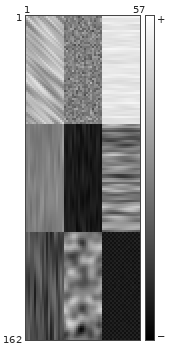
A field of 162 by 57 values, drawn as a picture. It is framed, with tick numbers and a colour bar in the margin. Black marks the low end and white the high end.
It is made of 3 by 3 panels. Panel 1,1: high, slanting down to the right. Panel 1,2: middling, fine-grained. Panel 1,3: very high, streaked across, faint in contrast. Panel 2,1: middling, streaked downward, faint in contrast. Panel 2,2: very low, streaked downward, faint in contrast. Panel 2,3: middling, streaked across, strong in contrast. Panel 3,1: low, streaked downward. Panel 3,2: middling, blotchy, strong in contrast. Panel 3,3: very low, checkered, faint in contrast.
